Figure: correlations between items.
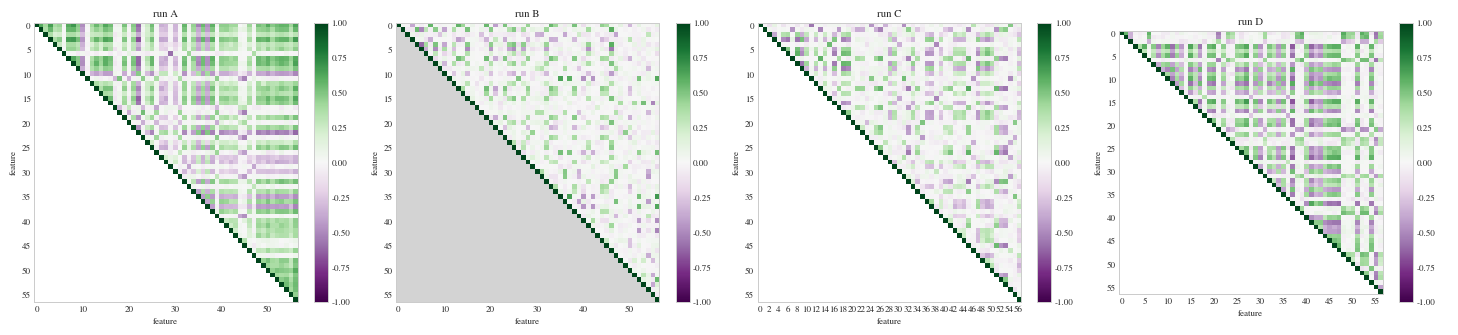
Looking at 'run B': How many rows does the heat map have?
57
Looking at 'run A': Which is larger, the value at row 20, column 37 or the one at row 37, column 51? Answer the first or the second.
the first
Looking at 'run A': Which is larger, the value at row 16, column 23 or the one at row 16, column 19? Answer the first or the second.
the second
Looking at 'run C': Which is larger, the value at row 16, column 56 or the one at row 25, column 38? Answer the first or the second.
the first
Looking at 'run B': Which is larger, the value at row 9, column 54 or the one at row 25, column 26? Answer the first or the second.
the second
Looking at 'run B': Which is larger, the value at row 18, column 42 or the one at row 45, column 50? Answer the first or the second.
the first
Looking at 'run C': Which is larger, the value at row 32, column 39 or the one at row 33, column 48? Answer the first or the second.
the second
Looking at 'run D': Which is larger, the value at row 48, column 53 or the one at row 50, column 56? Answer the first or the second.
the first
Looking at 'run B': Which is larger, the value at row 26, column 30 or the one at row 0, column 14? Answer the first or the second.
the second
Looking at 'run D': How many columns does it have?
57
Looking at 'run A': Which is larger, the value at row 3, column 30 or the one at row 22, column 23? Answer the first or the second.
the second
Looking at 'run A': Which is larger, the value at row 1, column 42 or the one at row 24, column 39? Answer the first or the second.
the first
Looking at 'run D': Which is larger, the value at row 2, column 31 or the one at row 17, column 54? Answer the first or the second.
the first
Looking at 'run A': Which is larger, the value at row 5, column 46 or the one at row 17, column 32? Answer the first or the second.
the first
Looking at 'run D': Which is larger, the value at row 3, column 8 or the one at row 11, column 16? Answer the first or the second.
the second
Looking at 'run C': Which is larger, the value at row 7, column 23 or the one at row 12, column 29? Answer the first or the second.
the second
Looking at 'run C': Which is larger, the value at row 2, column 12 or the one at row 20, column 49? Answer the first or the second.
the first
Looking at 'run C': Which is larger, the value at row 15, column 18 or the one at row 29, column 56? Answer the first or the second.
the first
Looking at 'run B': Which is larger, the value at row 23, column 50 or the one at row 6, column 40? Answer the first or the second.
the second
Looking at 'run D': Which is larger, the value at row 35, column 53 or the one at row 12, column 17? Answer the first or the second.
the first
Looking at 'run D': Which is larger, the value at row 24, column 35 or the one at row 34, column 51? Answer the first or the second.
the first
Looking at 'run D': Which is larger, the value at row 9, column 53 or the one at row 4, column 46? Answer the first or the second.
the second
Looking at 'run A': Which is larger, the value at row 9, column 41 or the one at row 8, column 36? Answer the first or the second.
the second
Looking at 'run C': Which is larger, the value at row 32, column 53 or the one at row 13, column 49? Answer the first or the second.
the first
